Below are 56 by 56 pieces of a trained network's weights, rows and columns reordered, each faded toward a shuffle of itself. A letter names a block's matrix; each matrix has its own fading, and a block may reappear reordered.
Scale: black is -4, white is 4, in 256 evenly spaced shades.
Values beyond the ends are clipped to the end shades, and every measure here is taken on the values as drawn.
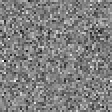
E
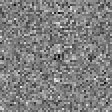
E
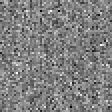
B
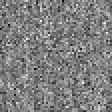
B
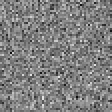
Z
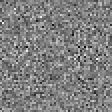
E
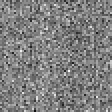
B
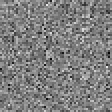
Z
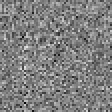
Z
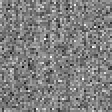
B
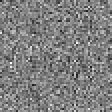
Z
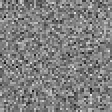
Z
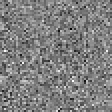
E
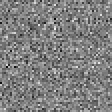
E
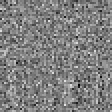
Z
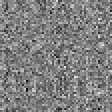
Z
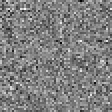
E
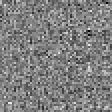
E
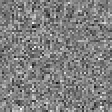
E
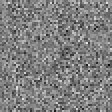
Z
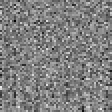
Z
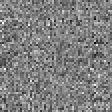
E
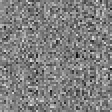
Z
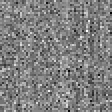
B
